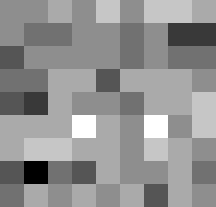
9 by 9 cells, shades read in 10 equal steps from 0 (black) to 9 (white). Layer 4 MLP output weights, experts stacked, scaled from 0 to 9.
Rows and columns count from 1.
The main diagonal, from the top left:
5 4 5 6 5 5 7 6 5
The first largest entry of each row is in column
5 1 2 3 9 4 2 5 2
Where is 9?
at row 6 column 4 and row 6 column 7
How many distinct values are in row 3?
3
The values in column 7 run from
3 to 9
